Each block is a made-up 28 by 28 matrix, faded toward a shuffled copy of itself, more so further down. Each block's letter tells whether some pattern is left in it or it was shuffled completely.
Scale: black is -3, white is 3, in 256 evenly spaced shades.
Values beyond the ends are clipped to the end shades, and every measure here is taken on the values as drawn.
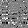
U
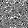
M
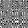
U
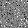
M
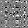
U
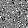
M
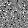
M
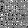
U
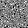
M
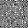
U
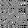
U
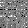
U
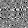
U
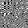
U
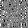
U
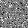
M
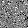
M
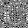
U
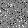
M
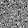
M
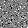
M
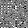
U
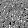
M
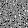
M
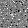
M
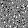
M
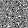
M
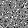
M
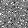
M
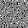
U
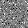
M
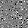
U
